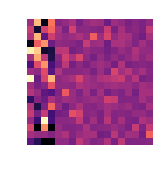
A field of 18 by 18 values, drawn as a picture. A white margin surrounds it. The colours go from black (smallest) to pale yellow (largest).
On average the colour sits 40% of the way up the scale. A vertical seam about 20% of the way across splits the table, and the right part is calmer. There is no overall slope. There are no regular stripes. The bottom left is the ninth with the lowest average.
